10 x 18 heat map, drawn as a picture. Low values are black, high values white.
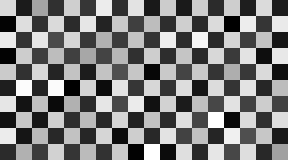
There is no overall slope. A checkerboard runs through the table. Overall the values sit about 50% of the way up the scale. The values fall into two levels.
